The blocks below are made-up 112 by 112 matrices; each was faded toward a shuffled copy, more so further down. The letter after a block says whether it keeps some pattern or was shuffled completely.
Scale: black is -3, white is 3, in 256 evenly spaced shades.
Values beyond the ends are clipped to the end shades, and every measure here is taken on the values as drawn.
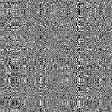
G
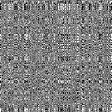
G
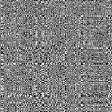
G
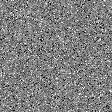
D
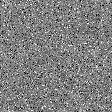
D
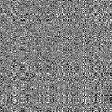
G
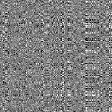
G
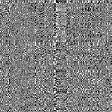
G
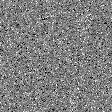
D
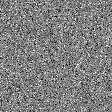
D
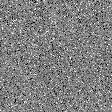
D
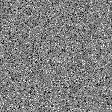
D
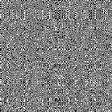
G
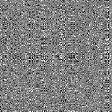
G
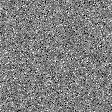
D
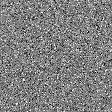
D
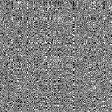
G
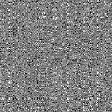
G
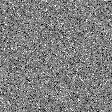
D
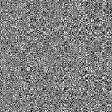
G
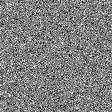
D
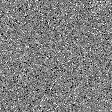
D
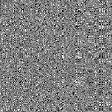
G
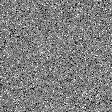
D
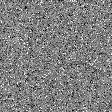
D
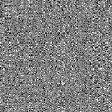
G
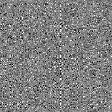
G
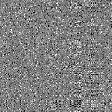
G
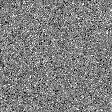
D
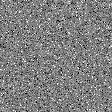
D
